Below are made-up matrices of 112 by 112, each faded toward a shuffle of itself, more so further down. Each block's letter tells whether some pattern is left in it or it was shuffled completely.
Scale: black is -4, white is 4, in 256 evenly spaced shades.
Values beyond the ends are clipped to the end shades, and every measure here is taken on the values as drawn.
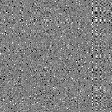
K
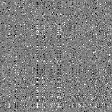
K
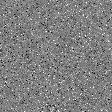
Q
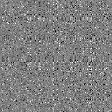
K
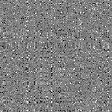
K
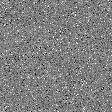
Q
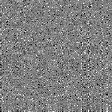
K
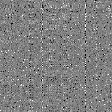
K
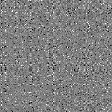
K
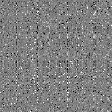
K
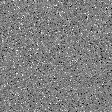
Q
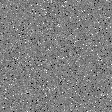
Q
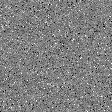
Q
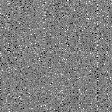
K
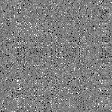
K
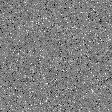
Q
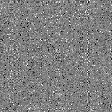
K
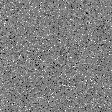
Q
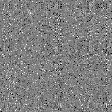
K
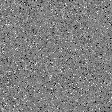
Q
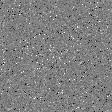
Q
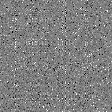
K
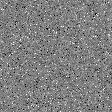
Q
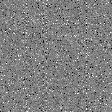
K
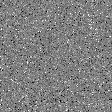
Q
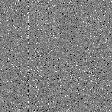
K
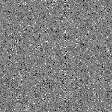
K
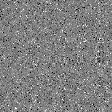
K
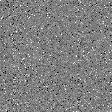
K
